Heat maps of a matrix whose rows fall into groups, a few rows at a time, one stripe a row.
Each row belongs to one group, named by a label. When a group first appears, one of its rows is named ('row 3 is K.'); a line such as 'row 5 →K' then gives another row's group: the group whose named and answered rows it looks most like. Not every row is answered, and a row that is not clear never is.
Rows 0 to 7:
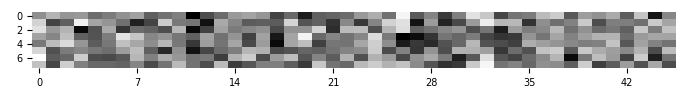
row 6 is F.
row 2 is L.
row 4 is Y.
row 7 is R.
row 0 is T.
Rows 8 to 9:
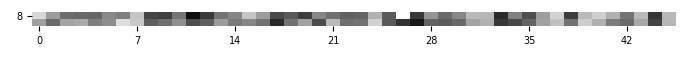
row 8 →T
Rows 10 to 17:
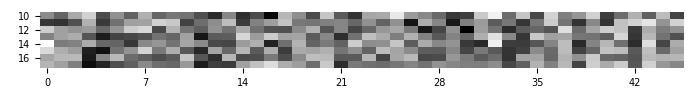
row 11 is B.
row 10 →R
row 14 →F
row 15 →Y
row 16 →L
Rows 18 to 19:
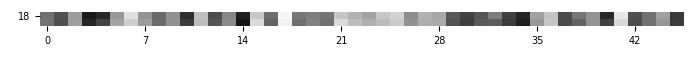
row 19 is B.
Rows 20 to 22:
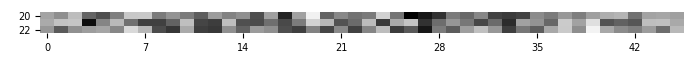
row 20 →Y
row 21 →L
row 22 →T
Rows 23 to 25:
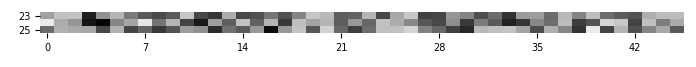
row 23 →L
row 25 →R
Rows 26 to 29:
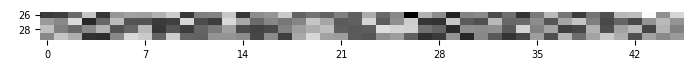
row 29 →Y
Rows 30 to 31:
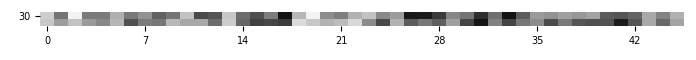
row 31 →L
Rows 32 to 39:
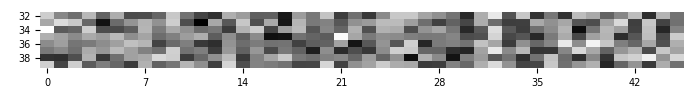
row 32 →R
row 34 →F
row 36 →T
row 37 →R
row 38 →B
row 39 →R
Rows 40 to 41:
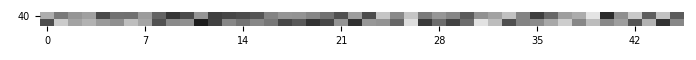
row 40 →R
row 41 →T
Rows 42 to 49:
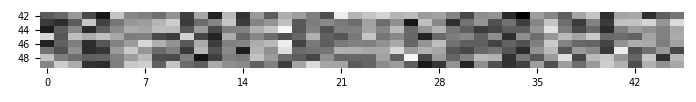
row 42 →B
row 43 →B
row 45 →L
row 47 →B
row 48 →T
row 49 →Y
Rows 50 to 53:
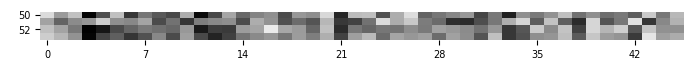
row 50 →L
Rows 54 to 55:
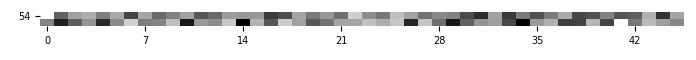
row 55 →B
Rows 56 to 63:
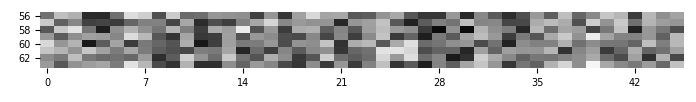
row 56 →Y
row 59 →T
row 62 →R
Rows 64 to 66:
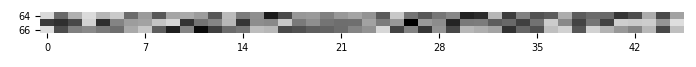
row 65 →B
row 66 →T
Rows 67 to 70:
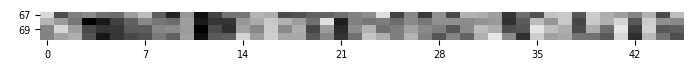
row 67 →T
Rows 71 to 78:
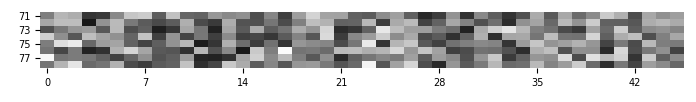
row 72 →L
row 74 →R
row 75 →L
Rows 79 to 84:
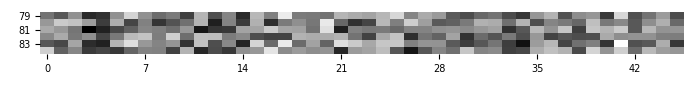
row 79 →B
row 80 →R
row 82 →Y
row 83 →B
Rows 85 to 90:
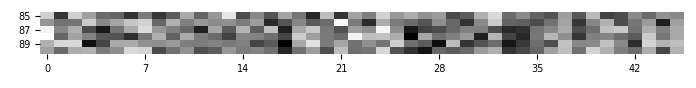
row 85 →R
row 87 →Y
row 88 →F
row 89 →Y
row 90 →T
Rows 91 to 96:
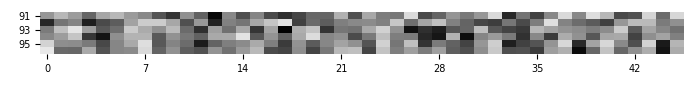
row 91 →T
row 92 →B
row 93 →Y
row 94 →Y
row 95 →T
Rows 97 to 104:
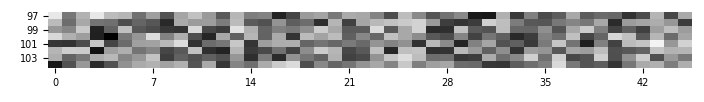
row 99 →L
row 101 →B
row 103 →R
